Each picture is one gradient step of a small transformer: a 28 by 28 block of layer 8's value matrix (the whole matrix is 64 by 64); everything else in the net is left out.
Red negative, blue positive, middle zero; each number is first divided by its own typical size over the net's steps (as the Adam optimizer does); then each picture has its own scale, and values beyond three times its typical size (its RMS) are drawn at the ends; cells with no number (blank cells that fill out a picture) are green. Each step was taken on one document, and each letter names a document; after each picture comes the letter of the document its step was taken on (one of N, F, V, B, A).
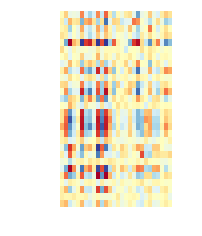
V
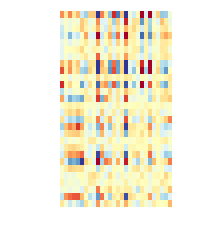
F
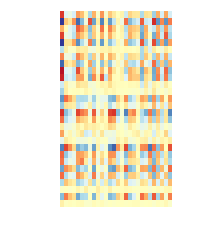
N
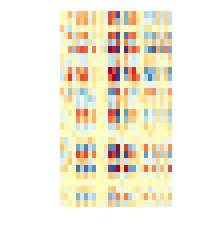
N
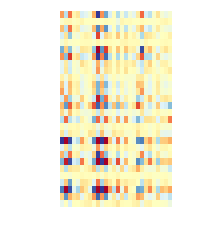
V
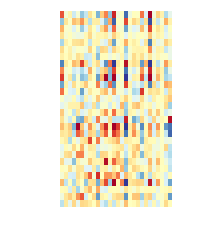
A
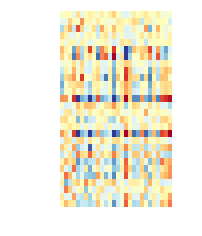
A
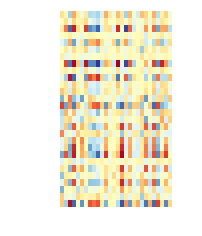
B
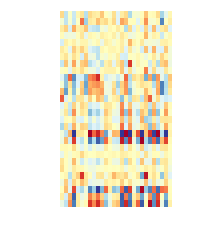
B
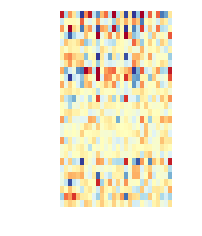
F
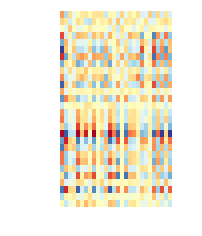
N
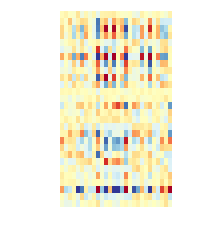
A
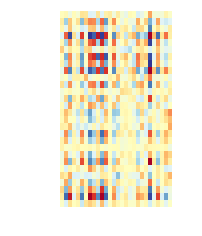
V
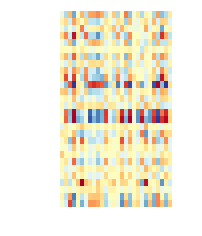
B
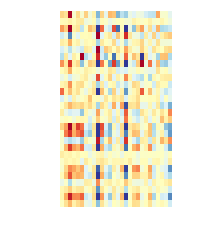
F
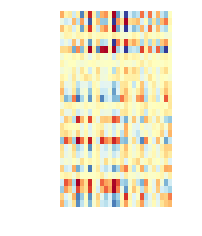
A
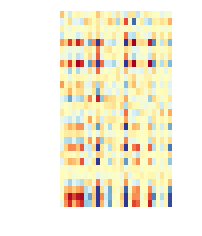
F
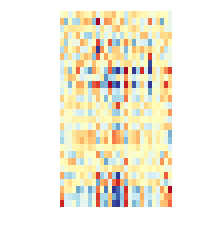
A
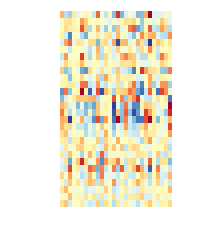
V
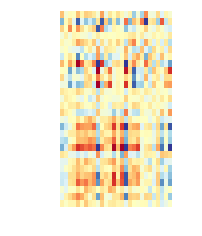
F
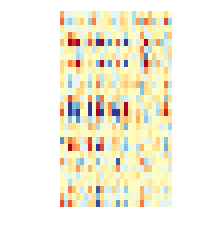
F
